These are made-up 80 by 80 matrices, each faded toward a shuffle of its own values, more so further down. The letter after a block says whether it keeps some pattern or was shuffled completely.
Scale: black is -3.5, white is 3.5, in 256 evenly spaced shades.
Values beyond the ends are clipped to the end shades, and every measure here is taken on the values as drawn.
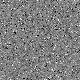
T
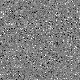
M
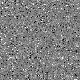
M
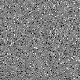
M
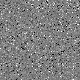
M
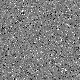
T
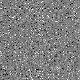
M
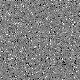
M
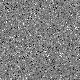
T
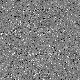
M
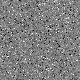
T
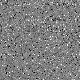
M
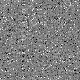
M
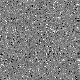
M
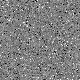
T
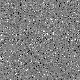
M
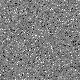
T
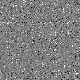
M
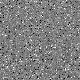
M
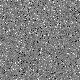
T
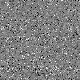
M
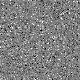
M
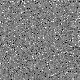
M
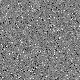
T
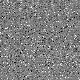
M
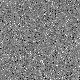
T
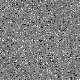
M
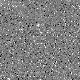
M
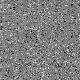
M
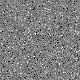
M
